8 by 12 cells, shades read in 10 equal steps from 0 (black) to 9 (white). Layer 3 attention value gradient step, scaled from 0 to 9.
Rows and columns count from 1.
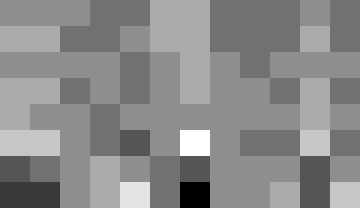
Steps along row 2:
same down same up up same down same same up down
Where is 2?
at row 8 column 1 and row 8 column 2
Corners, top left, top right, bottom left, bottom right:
5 4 2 7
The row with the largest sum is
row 6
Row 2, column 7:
6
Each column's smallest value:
2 2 4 4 3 4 0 4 4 4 3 4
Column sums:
40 40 38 38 38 40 41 38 36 37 41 38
